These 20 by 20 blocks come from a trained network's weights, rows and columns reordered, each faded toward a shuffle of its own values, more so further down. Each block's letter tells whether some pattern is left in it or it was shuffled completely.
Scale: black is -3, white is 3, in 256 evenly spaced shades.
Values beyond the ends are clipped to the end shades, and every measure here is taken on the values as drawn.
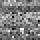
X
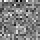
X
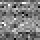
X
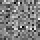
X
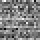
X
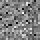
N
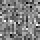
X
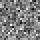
N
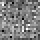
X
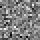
N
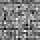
X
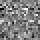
X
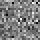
X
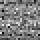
X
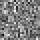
X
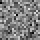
N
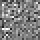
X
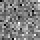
N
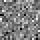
N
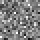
N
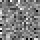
X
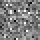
N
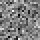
N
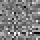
X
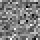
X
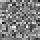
X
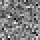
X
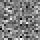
X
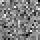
N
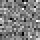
X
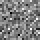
N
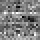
X
